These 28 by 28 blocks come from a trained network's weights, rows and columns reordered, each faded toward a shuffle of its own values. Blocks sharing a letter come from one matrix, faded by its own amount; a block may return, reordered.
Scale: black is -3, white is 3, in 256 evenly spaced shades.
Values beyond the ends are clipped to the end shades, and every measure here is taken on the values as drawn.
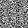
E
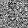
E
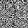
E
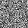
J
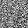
J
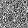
J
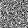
J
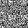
E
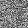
J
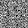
J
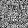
E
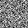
J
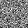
J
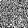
E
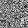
J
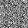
E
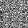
E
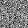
J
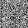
J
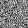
J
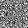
E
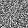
J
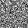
E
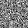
J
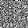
E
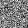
J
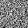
J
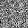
E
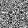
E
